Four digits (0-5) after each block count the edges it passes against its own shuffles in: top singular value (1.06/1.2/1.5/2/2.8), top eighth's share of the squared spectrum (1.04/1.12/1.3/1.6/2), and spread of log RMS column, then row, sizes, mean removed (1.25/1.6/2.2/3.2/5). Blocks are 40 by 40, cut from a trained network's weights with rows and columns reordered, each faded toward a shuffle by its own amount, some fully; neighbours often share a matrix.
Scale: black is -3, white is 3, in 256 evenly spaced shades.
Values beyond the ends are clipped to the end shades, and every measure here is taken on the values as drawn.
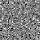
3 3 2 1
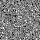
1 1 0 0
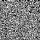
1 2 0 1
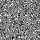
1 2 0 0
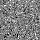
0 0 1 0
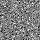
1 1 0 0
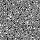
0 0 0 0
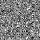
3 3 1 1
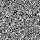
2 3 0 1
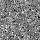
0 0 0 0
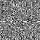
2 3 0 1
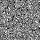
0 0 0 0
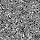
0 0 0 0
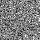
1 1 0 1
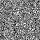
1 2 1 1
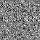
2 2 0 2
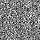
1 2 0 1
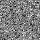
1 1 0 1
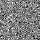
1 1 0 1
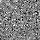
1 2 1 1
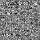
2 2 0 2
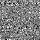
1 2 0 2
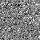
2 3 0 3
